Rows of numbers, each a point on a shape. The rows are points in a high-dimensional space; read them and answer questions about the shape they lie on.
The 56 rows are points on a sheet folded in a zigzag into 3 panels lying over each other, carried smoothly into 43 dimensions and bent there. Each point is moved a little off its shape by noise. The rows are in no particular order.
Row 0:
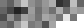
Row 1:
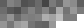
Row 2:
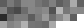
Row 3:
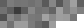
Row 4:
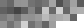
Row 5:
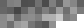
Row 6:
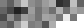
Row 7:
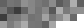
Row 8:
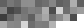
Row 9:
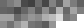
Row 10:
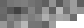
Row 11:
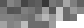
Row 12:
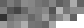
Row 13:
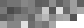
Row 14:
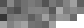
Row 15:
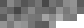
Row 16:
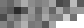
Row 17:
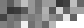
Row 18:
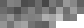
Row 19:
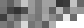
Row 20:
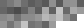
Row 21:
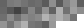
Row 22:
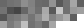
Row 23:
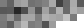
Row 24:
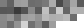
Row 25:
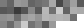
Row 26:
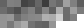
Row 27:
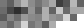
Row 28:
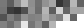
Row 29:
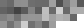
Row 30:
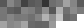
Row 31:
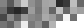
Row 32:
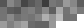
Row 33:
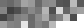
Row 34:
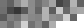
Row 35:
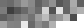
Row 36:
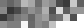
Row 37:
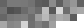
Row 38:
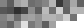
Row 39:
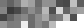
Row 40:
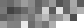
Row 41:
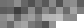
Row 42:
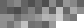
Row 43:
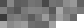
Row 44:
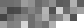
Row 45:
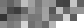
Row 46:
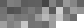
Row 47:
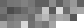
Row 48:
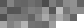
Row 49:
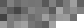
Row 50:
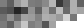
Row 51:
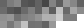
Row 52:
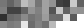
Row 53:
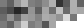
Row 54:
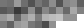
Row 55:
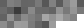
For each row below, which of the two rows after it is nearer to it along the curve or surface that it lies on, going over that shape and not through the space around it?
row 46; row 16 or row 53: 53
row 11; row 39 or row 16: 39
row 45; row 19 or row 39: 19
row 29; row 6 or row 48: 48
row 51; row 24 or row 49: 24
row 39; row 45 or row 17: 17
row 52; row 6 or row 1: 6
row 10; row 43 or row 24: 24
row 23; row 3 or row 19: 19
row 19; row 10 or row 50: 50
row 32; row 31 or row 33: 33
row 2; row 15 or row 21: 15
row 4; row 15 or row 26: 26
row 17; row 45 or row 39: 39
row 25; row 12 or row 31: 31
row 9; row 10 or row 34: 10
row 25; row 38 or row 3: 38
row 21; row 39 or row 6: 39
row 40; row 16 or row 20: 20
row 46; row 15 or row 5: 5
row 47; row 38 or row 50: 38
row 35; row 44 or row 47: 47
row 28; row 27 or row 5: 27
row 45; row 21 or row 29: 21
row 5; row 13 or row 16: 13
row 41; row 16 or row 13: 13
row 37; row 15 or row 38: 38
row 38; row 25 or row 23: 25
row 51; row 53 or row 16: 53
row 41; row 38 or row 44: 44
